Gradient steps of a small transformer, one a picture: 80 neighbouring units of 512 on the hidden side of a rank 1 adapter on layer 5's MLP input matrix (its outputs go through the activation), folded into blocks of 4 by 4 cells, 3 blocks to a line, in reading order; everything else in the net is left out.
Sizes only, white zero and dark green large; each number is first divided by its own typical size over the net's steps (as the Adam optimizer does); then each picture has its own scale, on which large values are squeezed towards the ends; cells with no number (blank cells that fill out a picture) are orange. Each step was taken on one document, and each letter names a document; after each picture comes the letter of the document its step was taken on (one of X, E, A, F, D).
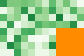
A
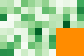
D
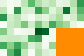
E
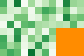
A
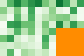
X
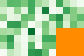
X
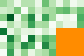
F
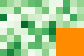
D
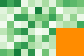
A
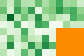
F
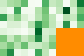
E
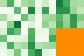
X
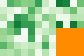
X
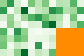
F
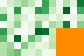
E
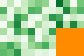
X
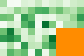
F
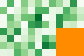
F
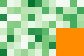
D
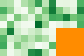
F
